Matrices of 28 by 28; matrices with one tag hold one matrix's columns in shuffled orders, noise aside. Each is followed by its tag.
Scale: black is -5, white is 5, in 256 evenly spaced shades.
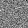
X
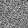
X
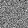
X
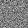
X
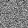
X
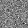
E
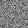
X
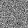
E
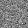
E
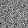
E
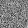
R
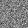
E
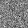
R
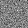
X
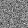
E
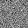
X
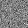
E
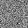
E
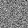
X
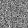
R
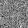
R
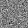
E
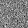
R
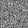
R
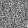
R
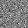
E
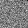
X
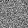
X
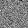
X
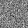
R
